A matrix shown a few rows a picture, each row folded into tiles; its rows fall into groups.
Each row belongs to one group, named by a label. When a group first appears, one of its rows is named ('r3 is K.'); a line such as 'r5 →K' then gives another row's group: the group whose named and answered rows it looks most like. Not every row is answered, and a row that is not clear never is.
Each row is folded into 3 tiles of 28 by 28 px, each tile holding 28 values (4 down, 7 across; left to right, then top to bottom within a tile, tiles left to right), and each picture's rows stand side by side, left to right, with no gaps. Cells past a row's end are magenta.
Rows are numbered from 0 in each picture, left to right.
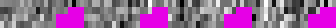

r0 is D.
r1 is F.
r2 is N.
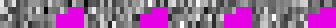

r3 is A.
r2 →D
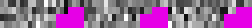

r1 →D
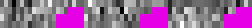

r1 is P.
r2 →A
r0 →N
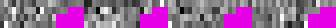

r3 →F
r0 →P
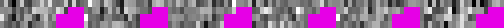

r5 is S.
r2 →F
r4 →S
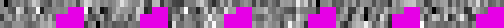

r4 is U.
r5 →D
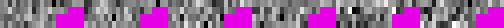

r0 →S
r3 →U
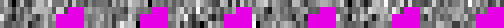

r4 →N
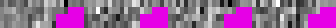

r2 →S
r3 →F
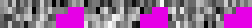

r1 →A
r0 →S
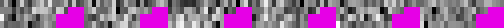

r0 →N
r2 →A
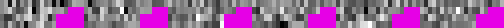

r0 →S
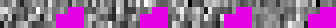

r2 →P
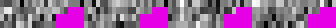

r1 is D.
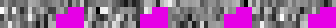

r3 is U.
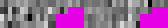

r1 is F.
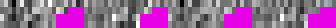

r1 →F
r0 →N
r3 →F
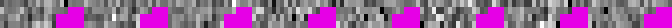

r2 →F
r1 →F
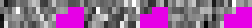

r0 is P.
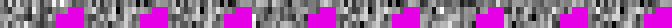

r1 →S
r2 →S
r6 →U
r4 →S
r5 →A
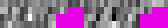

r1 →U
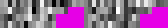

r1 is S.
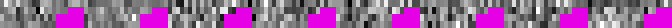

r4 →N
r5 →U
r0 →P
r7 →A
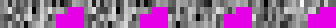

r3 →N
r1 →S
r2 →U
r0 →S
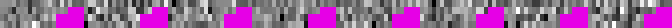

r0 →U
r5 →N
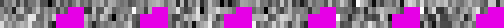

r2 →S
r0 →A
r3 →A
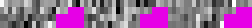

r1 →S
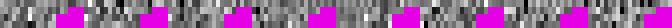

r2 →N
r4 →F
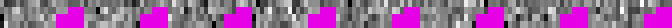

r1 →A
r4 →N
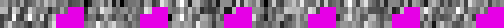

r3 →N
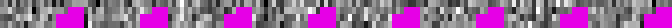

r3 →N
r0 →S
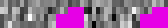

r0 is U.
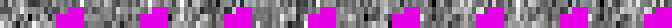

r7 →N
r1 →F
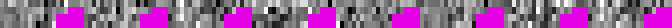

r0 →F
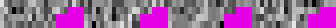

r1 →U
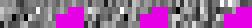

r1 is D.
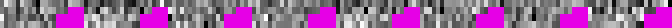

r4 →A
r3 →A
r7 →A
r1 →A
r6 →U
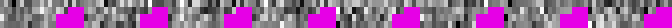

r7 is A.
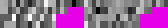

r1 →D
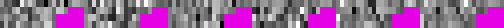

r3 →U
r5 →P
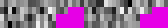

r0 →U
